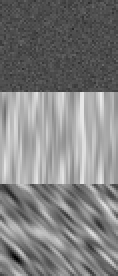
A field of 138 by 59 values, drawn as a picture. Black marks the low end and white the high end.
The table splits into 3 rows of 1 panel. Panel 1,1: low, fine-grained, faint in contrast. Panel 2,1: high, streaked downward. Panel 3,1: middling, slanting down to the right, strong in contrast.
